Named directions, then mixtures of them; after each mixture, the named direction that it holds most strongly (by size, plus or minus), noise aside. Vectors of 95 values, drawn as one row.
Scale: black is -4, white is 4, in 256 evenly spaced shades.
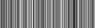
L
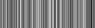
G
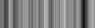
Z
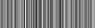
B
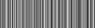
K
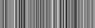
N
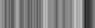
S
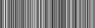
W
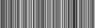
L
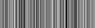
N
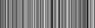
K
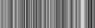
Z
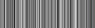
N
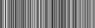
W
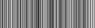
G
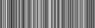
G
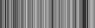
Z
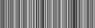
L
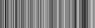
Z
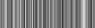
B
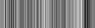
S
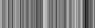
S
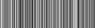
L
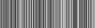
L
